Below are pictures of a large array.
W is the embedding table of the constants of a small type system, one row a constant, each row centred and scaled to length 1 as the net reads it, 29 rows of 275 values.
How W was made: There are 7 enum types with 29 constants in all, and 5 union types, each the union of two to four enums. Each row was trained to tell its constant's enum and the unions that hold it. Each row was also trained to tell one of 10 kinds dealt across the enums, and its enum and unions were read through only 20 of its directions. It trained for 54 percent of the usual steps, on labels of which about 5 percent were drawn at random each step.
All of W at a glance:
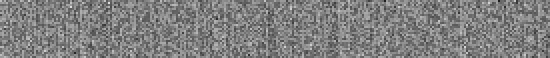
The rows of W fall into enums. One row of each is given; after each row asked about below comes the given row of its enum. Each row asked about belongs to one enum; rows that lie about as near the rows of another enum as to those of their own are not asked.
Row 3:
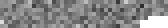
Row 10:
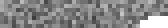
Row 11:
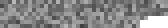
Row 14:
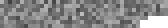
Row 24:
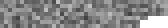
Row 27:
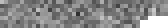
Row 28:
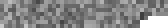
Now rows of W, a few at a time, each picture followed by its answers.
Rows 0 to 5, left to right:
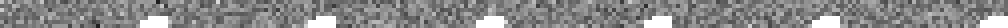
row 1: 3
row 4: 24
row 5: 11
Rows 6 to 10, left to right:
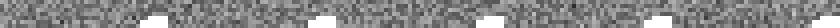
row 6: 11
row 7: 24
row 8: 28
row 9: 28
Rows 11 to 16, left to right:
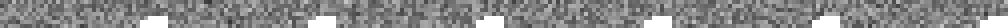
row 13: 28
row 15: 24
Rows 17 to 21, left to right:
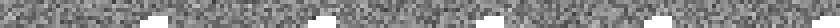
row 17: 24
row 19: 14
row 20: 28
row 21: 10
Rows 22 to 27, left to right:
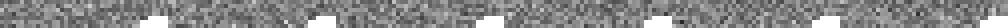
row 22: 10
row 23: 3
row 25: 11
